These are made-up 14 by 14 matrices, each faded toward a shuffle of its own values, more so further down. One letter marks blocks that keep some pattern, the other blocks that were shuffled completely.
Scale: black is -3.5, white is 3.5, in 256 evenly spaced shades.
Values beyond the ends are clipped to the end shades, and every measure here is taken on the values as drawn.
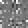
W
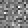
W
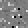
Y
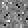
Y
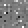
Y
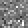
Y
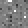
W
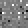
W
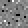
Y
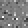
Y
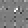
W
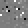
Y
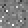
Y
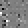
W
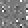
W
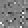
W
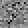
Y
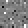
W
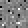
Y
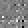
W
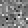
Y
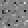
Y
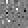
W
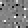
Y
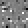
Y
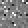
Y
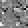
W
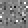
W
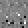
W
